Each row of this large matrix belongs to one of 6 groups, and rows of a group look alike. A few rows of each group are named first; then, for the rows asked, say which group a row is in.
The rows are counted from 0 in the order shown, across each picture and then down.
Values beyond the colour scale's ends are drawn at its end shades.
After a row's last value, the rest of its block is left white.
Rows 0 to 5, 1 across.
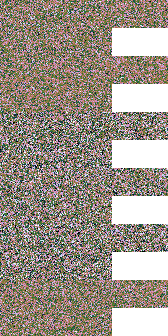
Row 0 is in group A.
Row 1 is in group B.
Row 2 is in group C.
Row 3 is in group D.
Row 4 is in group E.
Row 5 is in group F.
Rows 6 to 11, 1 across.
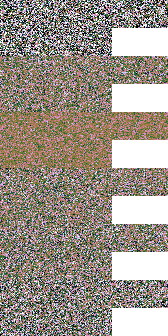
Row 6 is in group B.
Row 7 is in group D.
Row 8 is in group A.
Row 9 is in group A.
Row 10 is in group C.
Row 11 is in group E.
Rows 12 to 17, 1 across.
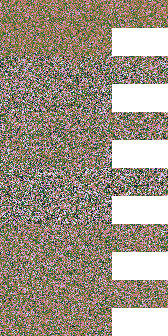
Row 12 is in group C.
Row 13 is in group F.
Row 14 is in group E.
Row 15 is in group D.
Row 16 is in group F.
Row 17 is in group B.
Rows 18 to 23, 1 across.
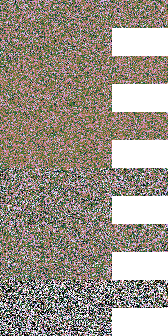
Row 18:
E
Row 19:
F
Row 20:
A
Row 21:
E
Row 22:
E
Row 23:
B
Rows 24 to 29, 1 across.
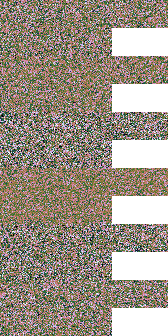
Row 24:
C
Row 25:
E
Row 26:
F
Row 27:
C
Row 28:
C
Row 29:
A
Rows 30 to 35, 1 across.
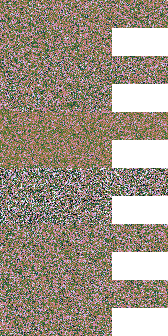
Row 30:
D
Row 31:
F
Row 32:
C
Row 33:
E
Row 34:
B
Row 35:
B
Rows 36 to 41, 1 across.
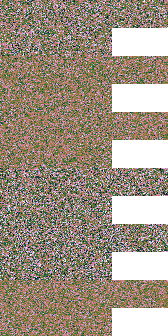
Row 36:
B
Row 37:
C
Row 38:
F
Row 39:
E
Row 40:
C
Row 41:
B
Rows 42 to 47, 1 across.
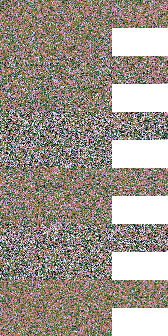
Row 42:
F
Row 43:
E
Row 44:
B
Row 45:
A
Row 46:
A
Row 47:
D
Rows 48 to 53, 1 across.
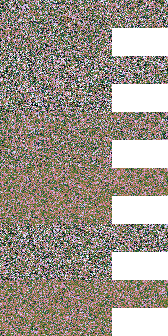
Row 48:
E
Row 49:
B
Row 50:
E
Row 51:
B
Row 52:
B
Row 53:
B
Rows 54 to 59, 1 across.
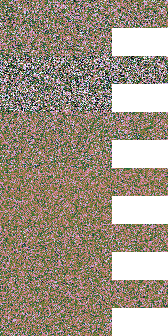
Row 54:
B
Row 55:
B
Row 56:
C
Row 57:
D
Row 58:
C
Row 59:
E
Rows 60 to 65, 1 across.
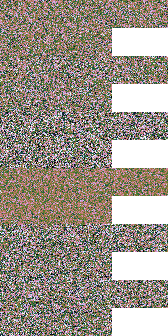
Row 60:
F
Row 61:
B
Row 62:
A
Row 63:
B
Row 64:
C
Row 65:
E
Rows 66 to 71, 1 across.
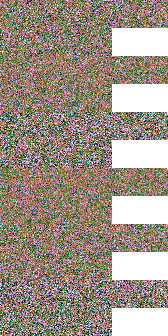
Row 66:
C
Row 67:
D
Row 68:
B
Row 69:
D
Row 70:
B
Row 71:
C
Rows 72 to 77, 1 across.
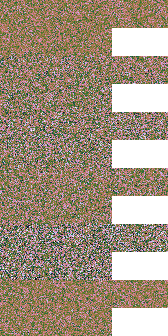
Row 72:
C
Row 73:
F
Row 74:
A
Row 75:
D
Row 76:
C
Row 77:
B
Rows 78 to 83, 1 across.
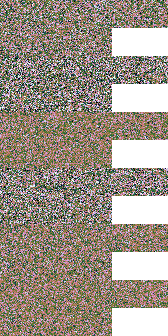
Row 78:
B
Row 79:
C
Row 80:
A
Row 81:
A
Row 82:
F
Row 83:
F
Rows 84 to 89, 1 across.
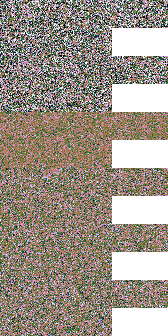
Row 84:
E
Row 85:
F
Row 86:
A
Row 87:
A
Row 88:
C
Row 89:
F
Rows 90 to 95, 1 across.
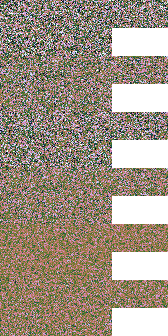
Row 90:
F
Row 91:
A
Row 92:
B
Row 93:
A
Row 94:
B
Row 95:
E
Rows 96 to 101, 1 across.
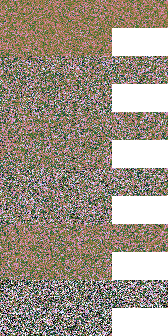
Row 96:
B
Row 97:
C
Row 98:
E
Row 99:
B
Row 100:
E
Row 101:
F
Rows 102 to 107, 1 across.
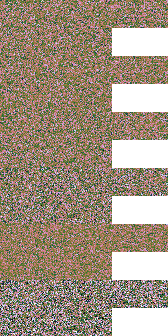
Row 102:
A
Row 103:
A
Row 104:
F
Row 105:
F
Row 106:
A
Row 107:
F
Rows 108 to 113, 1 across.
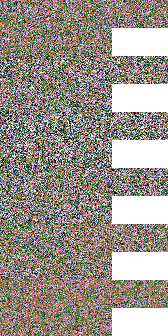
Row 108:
C
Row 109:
B
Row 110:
A
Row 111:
D
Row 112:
B
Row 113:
D
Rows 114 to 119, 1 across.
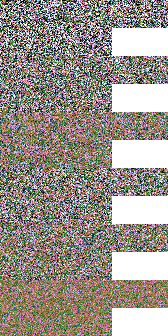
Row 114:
A
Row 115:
C
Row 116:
E
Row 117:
B
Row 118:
C
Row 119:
C
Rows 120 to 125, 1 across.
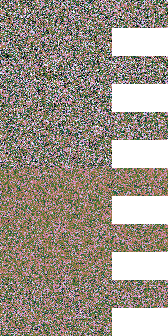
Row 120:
B
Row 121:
A
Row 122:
B
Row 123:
D
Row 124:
B
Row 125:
B
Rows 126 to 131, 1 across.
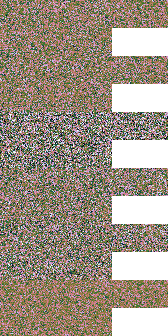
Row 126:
B
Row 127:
A
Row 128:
E
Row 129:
C
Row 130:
F
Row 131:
B
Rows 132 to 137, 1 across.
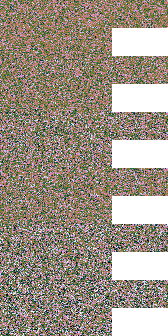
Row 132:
B
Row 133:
C
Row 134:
A
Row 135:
A
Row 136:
D
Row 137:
B
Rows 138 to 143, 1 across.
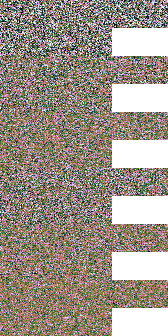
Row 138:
D
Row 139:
A
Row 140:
B
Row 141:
C
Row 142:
B
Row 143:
D
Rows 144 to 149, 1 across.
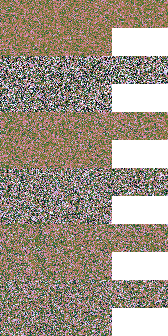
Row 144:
B
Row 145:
C
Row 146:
B
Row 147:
D
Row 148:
A
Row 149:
E
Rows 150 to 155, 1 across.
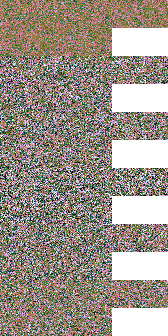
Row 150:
B
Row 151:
A
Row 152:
B
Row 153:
E
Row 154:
C
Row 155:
B
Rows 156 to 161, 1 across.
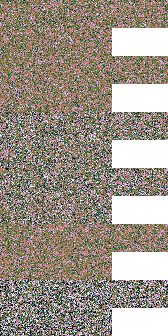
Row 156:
A
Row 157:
D
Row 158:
A
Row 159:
A
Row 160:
D
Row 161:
E
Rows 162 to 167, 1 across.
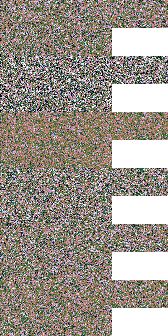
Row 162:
E
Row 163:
E
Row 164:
E
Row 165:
B
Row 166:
A
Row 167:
E
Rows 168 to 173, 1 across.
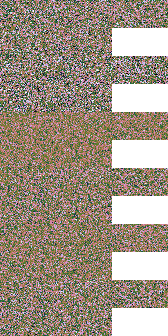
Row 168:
B
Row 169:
A
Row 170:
D
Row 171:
D
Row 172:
F
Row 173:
D
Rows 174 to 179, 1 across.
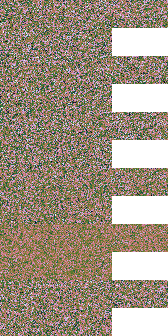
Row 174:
B
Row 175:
E
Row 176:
C
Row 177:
C
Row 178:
F
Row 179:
D
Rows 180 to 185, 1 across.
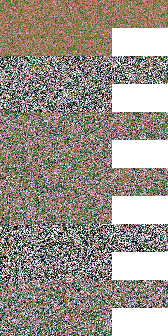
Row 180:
F
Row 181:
F
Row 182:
A
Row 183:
A
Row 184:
C
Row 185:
E
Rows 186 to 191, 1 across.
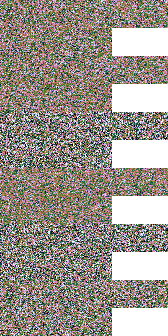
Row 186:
B
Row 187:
B
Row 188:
E
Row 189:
C
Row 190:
E
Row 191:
B
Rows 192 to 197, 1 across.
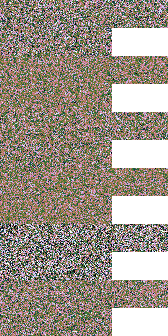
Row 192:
D
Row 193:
D
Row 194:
E
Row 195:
A
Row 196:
F
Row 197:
F
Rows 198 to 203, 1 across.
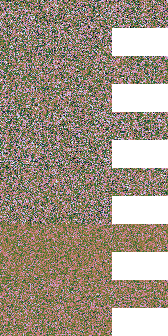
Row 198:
A
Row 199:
B
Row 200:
B
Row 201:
F
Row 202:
C
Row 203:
A
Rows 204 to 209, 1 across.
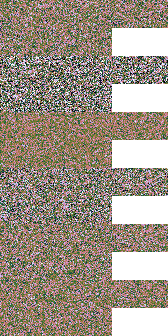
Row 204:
D
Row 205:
E
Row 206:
E
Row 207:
F
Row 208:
F
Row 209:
A
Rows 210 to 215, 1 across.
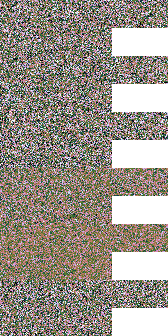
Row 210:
C
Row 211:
C
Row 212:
E
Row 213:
F
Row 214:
E
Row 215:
C
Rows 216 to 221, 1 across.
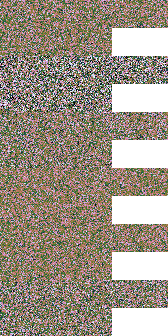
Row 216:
C
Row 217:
F
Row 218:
C
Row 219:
B
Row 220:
C
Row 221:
C
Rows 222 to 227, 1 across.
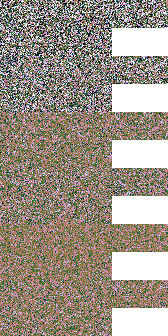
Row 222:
C
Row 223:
F
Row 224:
E
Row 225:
D
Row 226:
D
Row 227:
F
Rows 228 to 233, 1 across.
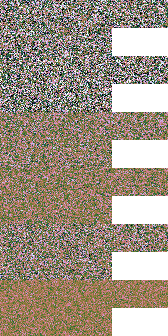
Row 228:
B
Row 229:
D
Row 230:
B
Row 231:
A
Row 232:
B
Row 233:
F
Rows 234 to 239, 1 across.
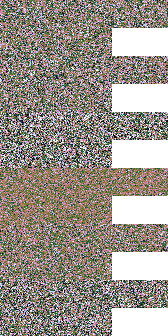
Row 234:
B
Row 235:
A
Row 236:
D
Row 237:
F
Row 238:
E
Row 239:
C
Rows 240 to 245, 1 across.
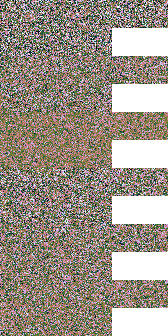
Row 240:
E
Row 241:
F
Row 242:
B
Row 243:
B
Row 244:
B
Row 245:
B
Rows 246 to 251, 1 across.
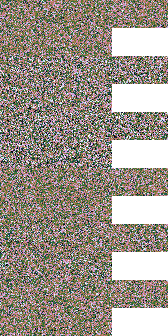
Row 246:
A
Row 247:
D
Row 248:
D
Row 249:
C
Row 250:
B
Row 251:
A
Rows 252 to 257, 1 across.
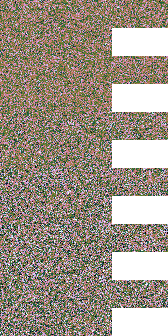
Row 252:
E
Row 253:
A
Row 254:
C
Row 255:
F
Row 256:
F
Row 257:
E
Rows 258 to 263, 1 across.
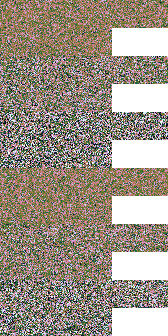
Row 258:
E
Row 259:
B
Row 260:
E
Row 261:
B
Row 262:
A
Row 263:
F
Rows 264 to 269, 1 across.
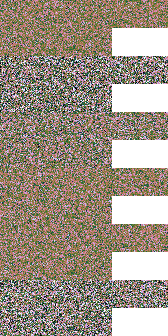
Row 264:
F
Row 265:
E
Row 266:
A
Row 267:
D
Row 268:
F
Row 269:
F
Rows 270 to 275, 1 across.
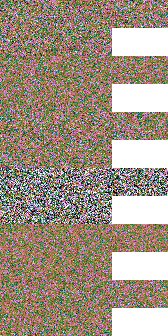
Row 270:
F
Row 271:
A
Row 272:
B
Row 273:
D
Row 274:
F
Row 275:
C
